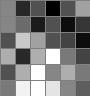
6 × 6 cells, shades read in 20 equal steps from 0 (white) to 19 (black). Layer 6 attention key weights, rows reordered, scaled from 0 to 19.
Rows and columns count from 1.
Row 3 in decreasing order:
18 14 13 13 7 4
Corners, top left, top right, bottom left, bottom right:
9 7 10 12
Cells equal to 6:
4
